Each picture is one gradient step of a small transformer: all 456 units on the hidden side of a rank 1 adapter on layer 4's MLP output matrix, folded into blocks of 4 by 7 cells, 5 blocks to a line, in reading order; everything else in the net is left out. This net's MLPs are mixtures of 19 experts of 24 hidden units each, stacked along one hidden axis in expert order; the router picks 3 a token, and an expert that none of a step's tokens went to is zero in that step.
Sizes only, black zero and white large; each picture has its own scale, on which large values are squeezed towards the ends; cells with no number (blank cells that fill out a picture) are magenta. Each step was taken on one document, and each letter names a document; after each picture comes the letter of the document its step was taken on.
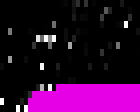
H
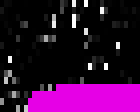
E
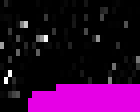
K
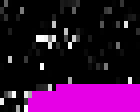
H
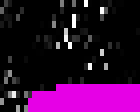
E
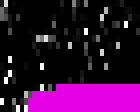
H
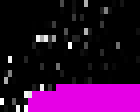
H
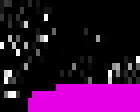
K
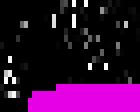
E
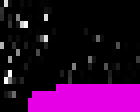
K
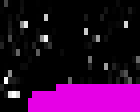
K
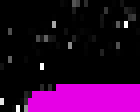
H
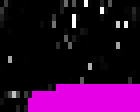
E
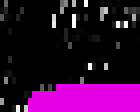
E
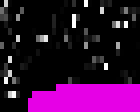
E
